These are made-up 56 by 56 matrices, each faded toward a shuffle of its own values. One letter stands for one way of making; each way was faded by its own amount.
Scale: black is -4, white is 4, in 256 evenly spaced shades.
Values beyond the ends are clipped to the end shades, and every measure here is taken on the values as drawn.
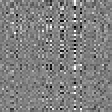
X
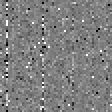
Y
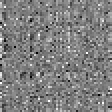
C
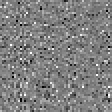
C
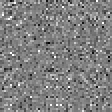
C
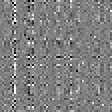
X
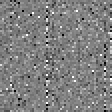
Y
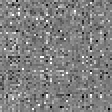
C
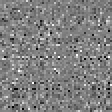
C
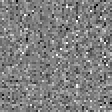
Y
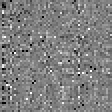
C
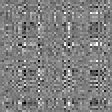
X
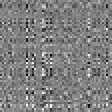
X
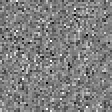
Y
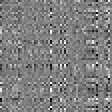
X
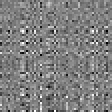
X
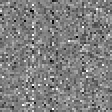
Y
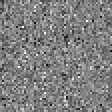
Y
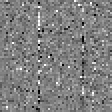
Y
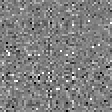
C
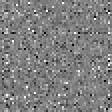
C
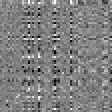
X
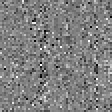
Y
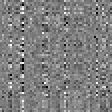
X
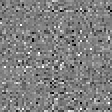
C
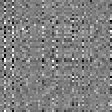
X
